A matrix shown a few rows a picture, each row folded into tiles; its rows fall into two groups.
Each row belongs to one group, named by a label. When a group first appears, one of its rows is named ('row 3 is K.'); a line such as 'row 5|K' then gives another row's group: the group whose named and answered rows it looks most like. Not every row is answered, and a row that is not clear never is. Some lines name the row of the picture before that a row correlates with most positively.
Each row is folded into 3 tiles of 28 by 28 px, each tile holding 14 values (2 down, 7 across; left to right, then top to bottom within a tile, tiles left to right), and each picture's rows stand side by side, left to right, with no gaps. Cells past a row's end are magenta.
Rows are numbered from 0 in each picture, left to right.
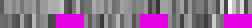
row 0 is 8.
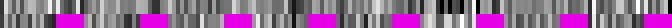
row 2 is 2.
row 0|8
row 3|2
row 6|8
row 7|8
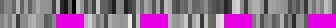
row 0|8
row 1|2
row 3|2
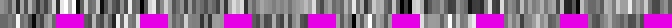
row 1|2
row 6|8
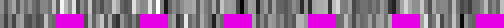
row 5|2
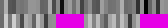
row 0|8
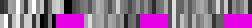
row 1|2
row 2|8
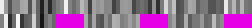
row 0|2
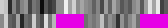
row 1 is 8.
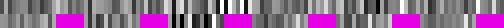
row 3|2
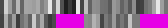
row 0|8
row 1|2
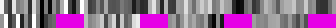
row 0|2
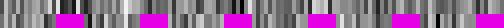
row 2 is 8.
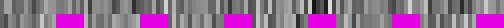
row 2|8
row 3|8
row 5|2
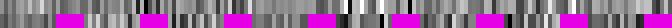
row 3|8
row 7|8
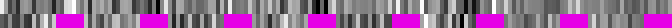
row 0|2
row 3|8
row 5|2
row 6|2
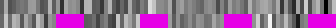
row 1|2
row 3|2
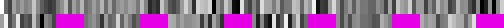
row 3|8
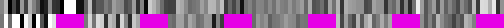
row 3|8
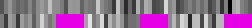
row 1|2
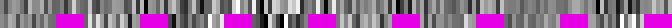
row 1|8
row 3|2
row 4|8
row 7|2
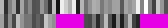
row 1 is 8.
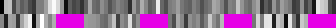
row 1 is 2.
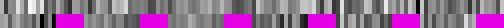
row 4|8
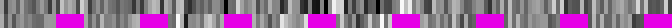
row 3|8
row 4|2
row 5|2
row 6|8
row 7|8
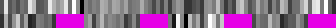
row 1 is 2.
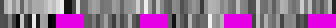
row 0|8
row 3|8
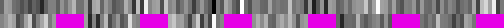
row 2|2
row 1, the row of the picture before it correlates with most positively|1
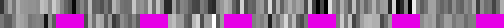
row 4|8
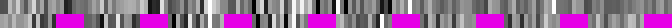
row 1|8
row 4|2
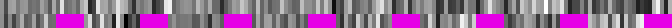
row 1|2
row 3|8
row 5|2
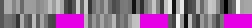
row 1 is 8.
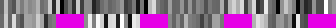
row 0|8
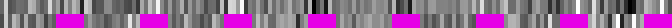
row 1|2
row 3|8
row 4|8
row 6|2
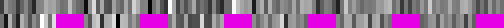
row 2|2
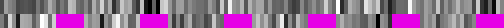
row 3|2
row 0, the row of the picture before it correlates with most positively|0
